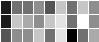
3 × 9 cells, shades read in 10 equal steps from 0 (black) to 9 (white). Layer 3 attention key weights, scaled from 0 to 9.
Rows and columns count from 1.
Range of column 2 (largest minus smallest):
3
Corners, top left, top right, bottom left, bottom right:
1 5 3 6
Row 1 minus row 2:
0 -3 -2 0 -4 -1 0 -2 0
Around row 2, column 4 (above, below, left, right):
5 7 6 7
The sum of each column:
5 16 15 17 14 23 8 20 16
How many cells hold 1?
2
